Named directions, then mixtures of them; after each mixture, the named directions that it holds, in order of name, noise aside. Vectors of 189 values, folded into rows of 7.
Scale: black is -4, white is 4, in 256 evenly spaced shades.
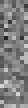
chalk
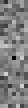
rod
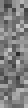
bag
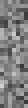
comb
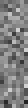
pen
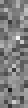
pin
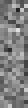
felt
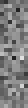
chalk, felt, rod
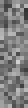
bag, comb, felt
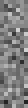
pen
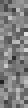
bag, pen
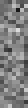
felt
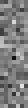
rod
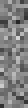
comb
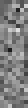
felt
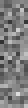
bag, chalk, felt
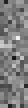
pin, rod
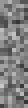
comb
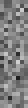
bag, chalk, felt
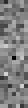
rod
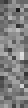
felt, rod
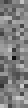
bag, comb, rod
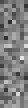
chalk, rod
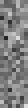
bag, chalk, pin
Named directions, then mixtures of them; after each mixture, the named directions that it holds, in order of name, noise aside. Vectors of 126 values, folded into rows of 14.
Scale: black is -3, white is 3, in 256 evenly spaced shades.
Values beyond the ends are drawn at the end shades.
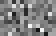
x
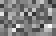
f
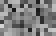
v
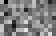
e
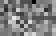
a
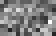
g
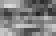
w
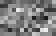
a, g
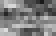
w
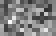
a, e, g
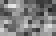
e, g, w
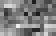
f, w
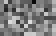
a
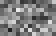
a, g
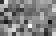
e, g, x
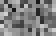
v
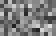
e, f, x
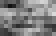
w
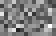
f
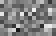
f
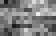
e, w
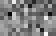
w, x
